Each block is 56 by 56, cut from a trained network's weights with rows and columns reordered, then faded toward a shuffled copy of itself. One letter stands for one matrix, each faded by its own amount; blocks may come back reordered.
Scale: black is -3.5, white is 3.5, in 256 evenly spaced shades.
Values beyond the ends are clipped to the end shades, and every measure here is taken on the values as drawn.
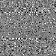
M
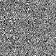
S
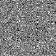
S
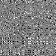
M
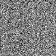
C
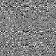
M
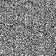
C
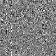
S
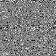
M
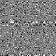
M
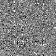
S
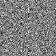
S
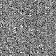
C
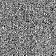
C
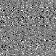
M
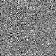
S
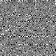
M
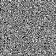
C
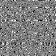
M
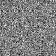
C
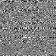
M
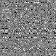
M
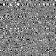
M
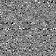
M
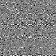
M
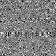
M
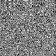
C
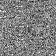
C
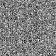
C
